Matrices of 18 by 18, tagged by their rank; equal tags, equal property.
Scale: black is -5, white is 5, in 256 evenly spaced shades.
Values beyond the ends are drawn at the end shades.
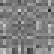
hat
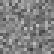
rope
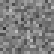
rope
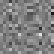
hat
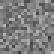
rope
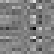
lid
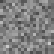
rope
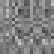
hat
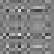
lid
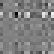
lid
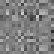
hat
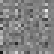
hat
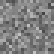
rope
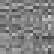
hat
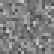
rope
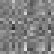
hat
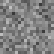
rope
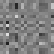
lid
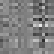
lid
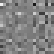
hat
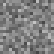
rope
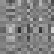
lid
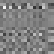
lid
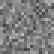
rope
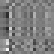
lid
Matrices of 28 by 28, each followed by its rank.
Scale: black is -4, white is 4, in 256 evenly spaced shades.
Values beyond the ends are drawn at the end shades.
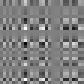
one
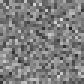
full rank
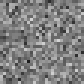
full rank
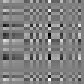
one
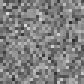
full rank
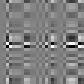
one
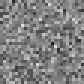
full rank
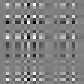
one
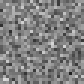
full rank
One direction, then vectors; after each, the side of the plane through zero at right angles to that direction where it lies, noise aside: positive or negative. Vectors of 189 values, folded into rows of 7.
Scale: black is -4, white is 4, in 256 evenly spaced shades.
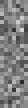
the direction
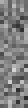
negative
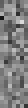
positive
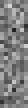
positive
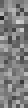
positive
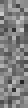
positive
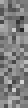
negative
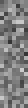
positive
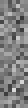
negative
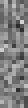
negative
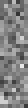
negative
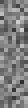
positive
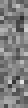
negative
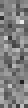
positive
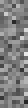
negative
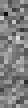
negative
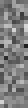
negative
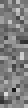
positive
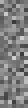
negative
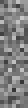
positive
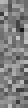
negative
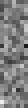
negative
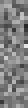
positive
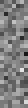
positive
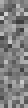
negative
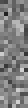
positive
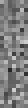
negative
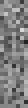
positive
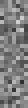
positive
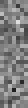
positive
